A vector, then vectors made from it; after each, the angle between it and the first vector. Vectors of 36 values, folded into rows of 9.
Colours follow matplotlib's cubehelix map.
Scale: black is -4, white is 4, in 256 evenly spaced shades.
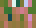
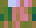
partly aligned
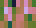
partly opposed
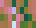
partly opposed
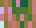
partly opposed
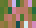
partly aligned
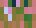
nearly opposite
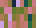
nearly opposite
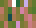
nearly parallel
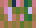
nearly opposite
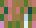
orthogonal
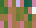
partly opposed
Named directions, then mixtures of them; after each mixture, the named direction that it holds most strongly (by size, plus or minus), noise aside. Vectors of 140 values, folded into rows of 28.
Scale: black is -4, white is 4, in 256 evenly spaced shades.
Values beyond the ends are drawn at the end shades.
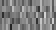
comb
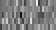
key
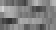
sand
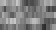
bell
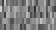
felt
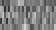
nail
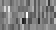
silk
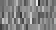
key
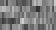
sand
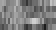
bell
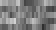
bell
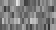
bell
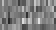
silk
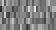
felt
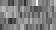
sand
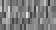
felt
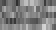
bell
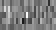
silk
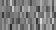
comb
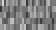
felt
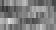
sand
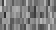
felt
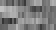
sand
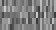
comb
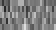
nail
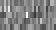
felt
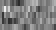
nail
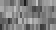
sand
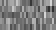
comb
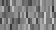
comb
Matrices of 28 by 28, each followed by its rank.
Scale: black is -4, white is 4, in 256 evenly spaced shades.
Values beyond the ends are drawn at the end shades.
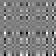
one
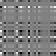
one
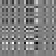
one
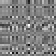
two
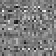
five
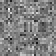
five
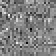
five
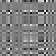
one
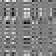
two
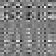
two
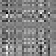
two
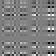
one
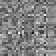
five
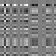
one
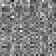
five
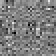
five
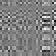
two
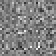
five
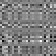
two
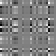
one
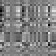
two
